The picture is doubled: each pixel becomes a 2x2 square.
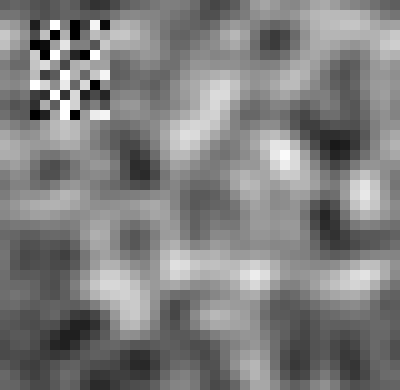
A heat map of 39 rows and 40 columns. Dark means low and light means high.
Roughest part: top left. Ninth with the lowest average: bottom left. Mirror symmetry: none. Histogram: bell-shaped. Grain: blotchy. Odd patch: rougher, in the top left.
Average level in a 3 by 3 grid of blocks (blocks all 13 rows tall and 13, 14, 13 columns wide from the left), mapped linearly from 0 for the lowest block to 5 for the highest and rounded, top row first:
455
454
052
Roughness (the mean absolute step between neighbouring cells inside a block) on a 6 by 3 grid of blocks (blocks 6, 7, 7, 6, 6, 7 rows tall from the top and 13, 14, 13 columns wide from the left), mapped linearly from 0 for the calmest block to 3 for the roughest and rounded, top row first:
3 0 0
3 0 0
0 0 1
0 0 0
0 0 0
0 0 0
